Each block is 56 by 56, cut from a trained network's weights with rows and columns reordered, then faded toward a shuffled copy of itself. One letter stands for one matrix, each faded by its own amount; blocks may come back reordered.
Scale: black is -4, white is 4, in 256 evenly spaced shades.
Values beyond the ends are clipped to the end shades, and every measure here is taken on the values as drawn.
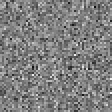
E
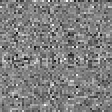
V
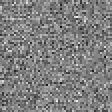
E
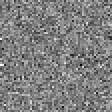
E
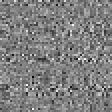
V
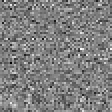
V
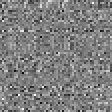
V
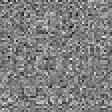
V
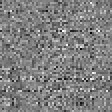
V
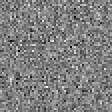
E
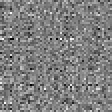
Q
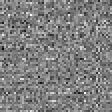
V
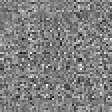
V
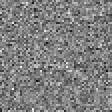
E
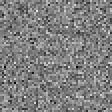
E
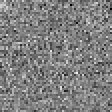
E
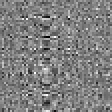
Q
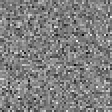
E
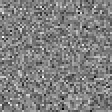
E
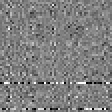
Q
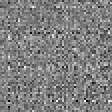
Q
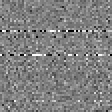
Q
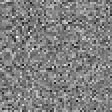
E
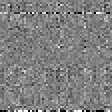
Q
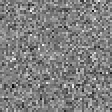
E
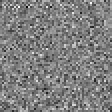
E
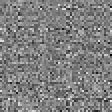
V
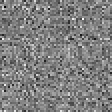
V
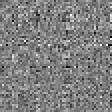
Q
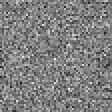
E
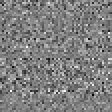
V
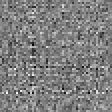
Q
